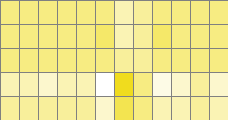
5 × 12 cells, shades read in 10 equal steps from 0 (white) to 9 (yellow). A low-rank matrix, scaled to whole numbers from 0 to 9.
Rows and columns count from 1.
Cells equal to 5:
30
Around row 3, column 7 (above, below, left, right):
3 9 5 4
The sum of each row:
57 59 58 37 47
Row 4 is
3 3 2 3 3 0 9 5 1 2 4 2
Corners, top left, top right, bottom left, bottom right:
5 5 4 3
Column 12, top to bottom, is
5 5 5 2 3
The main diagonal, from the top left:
5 5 5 3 4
